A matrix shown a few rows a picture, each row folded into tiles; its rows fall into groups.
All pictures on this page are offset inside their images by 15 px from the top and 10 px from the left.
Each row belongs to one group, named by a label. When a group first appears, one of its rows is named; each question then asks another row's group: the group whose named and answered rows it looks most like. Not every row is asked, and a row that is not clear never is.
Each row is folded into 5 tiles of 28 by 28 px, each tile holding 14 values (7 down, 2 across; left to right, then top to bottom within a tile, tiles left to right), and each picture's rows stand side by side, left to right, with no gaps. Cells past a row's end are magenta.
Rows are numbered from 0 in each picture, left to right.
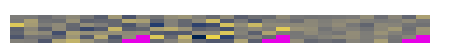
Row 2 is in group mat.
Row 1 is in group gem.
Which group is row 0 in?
mat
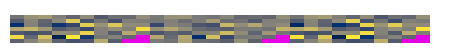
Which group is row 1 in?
gem
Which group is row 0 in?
gem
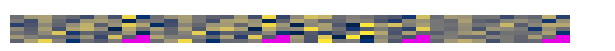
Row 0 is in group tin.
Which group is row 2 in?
gem
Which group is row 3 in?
tin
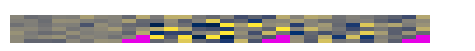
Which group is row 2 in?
gem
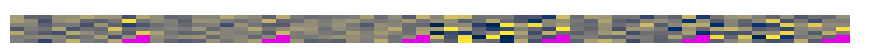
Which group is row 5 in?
gem
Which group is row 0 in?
mat
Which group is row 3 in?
gem
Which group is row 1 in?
mat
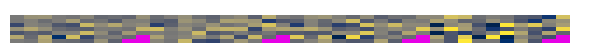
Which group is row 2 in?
gem
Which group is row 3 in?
gem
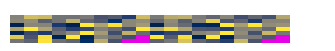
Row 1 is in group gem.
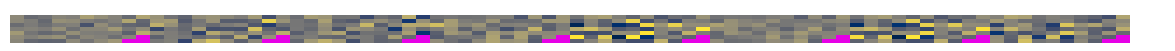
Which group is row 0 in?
mat
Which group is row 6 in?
gem
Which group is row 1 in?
mat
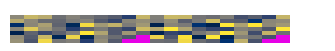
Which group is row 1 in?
gem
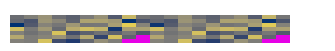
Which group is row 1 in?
tin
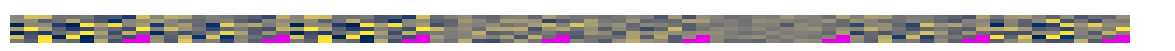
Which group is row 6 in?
gem
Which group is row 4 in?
mat
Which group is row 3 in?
tin
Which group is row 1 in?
gem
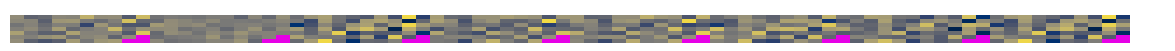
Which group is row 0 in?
mat
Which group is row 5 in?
tin
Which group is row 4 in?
mat
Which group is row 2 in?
tin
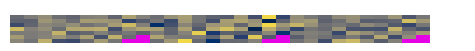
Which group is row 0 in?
tin
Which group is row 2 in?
mat
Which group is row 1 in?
tin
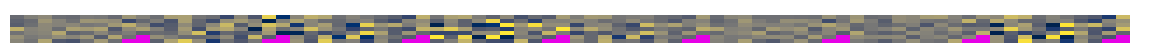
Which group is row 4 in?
gem
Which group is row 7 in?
gem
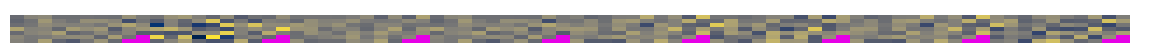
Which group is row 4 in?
mat
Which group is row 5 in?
mat
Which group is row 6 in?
mat
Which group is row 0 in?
tin
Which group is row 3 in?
tin
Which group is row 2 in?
mat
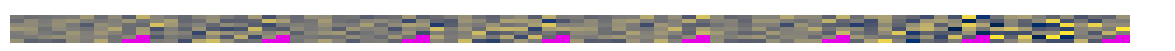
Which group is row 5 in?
mat
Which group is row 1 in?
mat
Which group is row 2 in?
tin
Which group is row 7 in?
gem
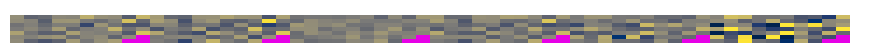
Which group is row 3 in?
mat
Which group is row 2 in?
mat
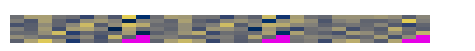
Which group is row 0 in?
tin
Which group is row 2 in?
mat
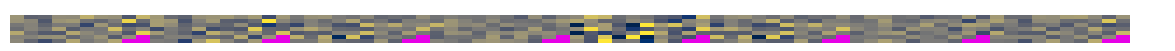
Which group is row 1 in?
mat
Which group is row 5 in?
gem
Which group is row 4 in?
gem
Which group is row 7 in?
mat
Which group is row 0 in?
mat
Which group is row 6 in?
tin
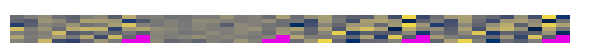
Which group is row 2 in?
tin
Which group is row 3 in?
tin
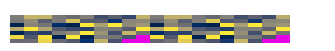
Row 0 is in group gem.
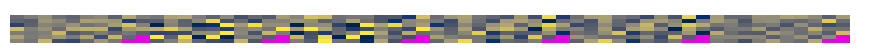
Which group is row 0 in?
tin
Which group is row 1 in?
gem
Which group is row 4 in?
tin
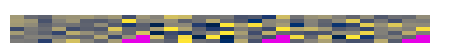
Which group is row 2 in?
gem
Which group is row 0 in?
mat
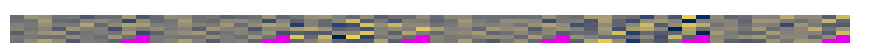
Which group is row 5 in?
mat
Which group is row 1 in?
tin
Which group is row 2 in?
gem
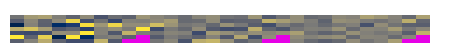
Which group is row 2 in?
mat
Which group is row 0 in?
gem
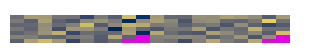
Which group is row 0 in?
tin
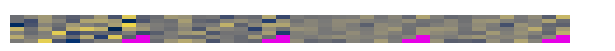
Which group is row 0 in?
tin
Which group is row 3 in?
mat
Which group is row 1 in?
tin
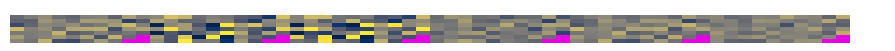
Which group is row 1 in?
gem
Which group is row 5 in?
mat
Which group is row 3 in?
tin
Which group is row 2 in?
gem
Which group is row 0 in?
tin
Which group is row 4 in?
tin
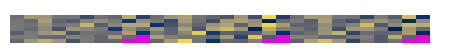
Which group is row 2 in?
tin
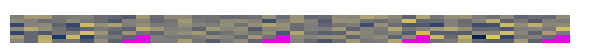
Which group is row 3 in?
gem
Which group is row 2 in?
mat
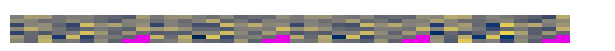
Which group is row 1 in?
gem
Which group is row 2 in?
gem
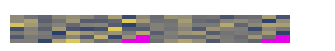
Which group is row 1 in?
tin
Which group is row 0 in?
mat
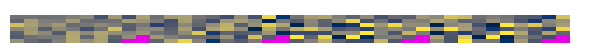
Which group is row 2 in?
gem
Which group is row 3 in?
gem
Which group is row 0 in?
mat
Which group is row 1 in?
tin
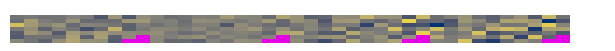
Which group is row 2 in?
mat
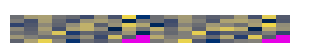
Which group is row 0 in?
tin
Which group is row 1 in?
tin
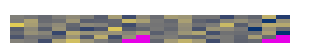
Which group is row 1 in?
tin
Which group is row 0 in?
mat
